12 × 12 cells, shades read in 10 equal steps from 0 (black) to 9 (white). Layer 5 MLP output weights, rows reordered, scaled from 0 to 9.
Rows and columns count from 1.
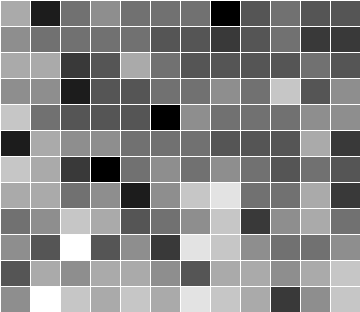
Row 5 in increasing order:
0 3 3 3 4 4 4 4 5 5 5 7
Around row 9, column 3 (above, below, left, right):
4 9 5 6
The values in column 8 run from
0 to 8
